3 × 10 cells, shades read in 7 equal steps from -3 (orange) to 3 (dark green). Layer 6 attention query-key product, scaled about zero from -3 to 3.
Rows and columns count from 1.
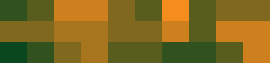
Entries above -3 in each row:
9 10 10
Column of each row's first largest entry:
1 8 1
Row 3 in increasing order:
-2 -1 0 1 1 1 2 2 2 3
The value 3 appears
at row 3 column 1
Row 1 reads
2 1 -2 -2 0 1 -3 1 0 0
